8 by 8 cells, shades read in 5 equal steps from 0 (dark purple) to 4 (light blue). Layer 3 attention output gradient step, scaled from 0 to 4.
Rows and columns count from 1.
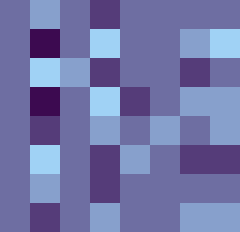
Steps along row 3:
up down down up same down up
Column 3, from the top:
2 2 3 2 2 2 2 2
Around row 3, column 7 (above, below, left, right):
3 3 2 2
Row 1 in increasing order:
1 2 2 2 2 2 2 3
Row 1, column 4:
1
